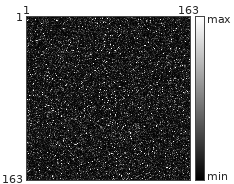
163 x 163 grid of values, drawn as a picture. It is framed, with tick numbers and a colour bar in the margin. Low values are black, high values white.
Most values sit low, with a long tail of high ones. Overall the values sit about 10% of the way up the scale. Fine speckle covers the field. There are no regular stripes. Neither half mirrors the other. No overall slope runs across the table. No seam splits the table.
